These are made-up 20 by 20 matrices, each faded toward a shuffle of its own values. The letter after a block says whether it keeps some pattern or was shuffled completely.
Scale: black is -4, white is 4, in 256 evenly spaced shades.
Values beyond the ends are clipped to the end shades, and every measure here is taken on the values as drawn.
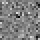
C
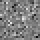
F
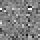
C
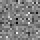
C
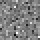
F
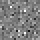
F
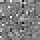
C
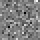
F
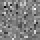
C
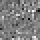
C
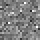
F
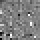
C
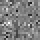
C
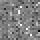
F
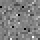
F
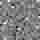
F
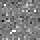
F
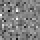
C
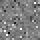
F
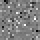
F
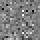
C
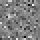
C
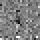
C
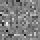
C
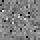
F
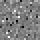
F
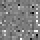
C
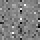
C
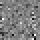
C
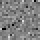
F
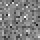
F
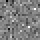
F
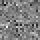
C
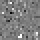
F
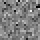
F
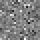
F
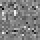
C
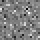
F
